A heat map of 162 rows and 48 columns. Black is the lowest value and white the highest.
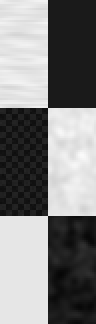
The table splits into 3 rows of 2 panels. Panel 1,1: very high, streaked across, faint in contrast. Panel 1,2: very low, flat. Panel 2,1: very low, checkered, faint in contrast. Panel 2,2: very high, blotchy, faint in contrast. Panel 3,1: very high, flat. Panel 3,2: very low, blotchy, faint in contrast.
